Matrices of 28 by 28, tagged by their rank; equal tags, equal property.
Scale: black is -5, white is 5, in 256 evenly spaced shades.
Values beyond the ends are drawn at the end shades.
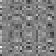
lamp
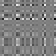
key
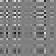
key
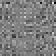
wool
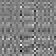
lamp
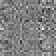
wool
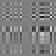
key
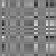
key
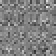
wool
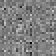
wool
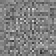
wool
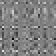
lamp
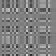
key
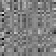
lamp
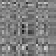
lamp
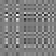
key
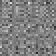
wool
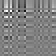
key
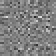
wool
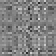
lamp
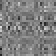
lamp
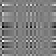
key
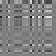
key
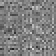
wool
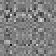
lamp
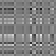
key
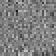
wool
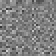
wool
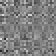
lamp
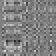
lamp
